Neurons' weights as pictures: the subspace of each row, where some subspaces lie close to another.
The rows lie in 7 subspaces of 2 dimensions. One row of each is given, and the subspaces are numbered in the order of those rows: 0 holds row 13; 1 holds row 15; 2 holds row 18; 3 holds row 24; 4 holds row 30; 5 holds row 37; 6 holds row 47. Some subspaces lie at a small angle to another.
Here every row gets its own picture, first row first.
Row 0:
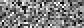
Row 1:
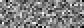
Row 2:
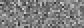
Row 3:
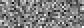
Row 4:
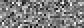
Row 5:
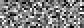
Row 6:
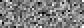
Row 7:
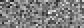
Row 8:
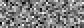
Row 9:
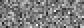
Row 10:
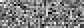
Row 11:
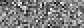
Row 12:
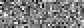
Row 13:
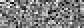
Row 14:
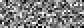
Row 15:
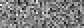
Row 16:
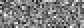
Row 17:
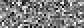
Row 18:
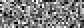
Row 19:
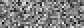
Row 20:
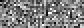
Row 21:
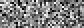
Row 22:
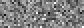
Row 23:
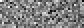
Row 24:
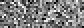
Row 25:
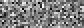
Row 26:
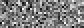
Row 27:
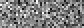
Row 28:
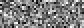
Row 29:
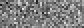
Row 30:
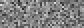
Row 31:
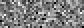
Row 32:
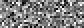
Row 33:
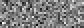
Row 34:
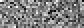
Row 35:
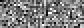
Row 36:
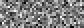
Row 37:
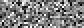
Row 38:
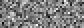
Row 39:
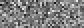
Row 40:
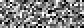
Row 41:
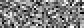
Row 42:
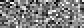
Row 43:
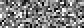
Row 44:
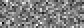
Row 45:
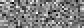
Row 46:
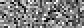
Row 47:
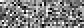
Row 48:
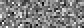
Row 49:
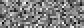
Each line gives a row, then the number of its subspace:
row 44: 1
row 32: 5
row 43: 6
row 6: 3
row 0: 5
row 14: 0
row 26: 1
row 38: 5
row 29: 1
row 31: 3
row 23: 3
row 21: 4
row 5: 2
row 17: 5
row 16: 2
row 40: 0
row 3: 0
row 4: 5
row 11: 5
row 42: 0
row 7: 0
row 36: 4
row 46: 3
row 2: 4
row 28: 2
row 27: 1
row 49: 4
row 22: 3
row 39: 4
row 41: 2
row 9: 6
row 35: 6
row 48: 6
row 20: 6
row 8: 1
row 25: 2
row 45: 0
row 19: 4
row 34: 3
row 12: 2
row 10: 6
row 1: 0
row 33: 1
